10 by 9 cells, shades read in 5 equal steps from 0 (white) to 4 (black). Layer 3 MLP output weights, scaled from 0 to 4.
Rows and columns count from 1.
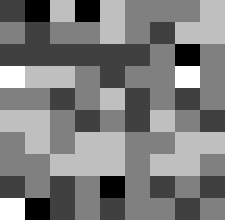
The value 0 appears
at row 4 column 1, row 4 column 8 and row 10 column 1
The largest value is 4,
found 5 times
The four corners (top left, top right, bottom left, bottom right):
3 1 0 2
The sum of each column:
18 23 21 22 20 23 20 19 19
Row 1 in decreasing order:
4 4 3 2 2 2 1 1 1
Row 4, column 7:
2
